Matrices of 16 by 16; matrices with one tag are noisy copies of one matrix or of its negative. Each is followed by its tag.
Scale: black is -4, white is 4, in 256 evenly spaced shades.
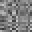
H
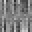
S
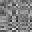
H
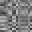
H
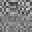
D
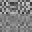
D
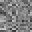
H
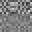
D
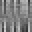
S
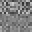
D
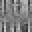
S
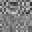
D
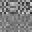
D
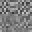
D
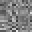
H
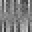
S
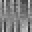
S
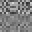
D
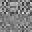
D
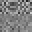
D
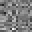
H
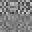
D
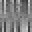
S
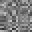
H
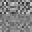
D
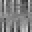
S
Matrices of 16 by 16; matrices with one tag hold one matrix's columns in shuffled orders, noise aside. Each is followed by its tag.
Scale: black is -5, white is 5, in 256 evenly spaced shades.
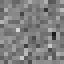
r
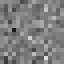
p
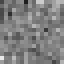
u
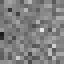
r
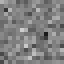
r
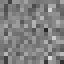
p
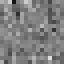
u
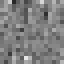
u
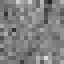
u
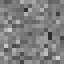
r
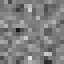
p
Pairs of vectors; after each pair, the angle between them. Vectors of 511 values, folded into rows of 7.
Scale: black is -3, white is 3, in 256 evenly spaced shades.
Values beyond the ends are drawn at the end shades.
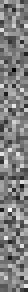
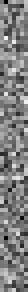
partly opposed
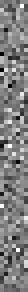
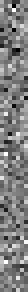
orthogonal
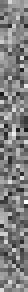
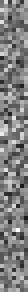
orthogonal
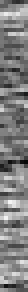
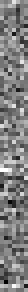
partly opposed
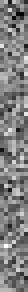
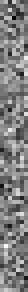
nearly parallel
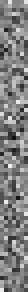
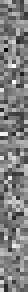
partly aligned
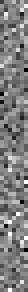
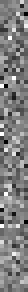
orthogonal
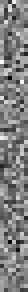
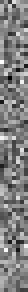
nearly parallel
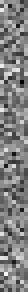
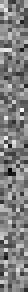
orthogonal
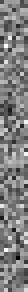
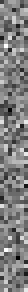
nearly parallel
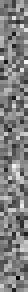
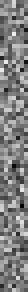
nearly opposite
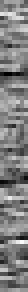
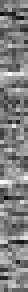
nearly opposite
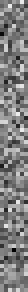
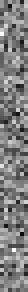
nearly opposite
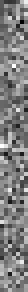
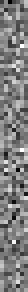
partly aligned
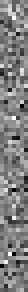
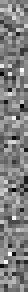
nearly parallel
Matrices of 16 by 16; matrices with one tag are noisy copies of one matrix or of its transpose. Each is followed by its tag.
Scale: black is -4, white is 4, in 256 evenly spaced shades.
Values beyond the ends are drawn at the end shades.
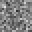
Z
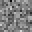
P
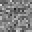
P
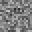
P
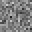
Z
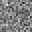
Z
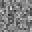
P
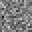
Z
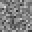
Z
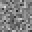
Z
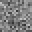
Z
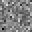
Z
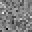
Z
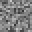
P
